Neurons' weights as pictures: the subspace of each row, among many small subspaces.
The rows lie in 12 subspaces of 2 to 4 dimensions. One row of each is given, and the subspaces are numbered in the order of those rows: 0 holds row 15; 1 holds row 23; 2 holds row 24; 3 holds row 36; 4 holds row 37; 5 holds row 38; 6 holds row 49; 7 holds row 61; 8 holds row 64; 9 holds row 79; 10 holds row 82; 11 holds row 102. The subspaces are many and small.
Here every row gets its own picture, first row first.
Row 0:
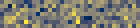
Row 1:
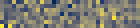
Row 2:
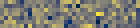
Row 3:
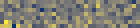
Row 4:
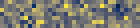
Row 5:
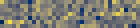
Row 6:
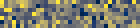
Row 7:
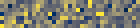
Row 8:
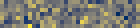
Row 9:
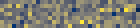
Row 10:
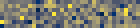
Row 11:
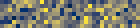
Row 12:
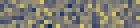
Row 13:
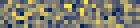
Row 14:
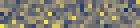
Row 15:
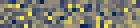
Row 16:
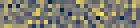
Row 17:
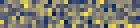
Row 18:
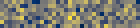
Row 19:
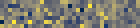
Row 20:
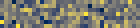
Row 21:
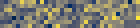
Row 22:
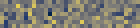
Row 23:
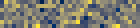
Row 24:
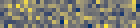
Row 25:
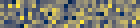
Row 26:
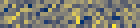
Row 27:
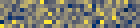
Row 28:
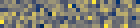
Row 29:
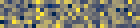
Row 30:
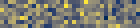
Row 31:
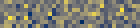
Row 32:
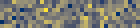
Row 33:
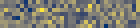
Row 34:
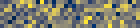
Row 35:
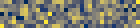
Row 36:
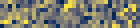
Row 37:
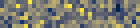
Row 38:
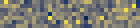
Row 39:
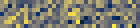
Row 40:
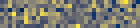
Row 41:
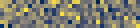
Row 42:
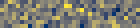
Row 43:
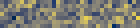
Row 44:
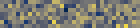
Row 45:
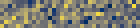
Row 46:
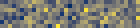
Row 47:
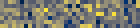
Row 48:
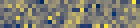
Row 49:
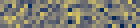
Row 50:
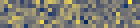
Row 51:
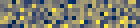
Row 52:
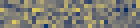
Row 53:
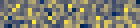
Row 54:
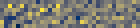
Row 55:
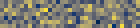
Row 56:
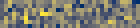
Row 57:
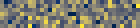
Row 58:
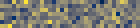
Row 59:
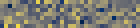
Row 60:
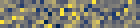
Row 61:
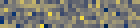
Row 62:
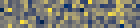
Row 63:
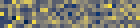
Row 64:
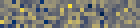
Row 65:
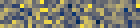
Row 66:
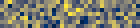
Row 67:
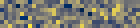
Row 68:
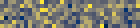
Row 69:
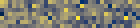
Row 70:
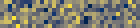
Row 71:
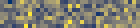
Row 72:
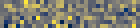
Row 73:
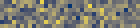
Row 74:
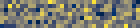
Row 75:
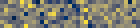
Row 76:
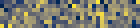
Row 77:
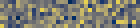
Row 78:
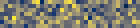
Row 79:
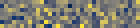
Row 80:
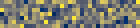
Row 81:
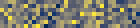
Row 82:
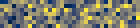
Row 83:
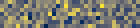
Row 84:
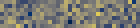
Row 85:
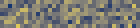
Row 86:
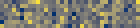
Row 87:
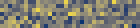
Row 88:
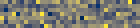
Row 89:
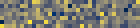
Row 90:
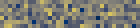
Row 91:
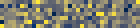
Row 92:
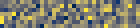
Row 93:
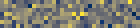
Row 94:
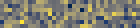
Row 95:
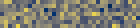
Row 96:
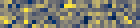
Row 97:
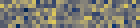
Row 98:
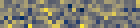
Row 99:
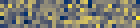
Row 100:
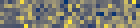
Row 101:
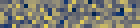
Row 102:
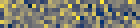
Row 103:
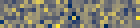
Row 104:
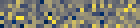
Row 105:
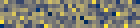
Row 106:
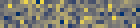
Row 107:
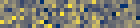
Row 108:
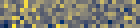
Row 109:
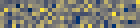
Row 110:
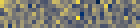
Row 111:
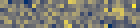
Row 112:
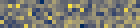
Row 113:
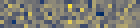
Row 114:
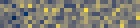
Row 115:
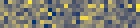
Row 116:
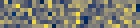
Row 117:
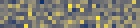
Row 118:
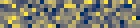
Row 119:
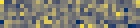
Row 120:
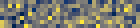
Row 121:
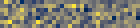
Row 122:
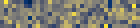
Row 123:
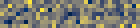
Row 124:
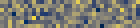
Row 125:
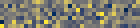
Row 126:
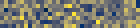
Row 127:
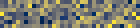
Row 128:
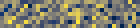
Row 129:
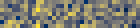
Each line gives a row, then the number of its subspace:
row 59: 2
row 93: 11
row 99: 11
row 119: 5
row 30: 1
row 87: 5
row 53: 4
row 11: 8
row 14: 3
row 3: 2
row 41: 11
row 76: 11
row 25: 3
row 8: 1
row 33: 2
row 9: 2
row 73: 8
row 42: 4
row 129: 5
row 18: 10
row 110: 11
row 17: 5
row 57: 5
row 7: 8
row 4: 5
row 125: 9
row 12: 9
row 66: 4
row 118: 10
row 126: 6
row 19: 8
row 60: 9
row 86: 10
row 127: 11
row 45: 8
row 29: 7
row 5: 5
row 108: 2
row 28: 7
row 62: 5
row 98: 4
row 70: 8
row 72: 2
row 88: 7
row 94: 5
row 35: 3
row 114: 10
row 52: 5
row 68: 0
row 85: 0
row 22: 1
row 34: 9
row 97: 11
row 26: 0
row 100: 6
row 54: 2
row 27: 3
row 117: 0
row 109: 2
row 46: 10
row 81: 1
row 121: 7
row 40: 1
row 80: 3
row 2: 6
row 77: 3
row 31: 1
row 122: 5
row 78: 7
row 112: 0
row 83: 4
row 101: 1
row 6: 11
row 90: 4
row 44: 3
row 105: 7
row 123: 4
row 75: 7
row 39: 0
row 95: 11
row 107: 9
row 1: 11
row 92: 7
